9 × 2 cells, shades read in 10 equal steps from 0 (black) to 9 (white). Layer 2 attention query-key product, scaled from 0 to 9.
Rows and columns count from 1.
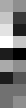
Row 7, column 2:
3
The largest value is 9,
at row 4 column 1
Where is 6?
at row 1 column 1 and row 6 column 1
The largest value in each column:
9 7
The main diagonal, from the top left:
6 2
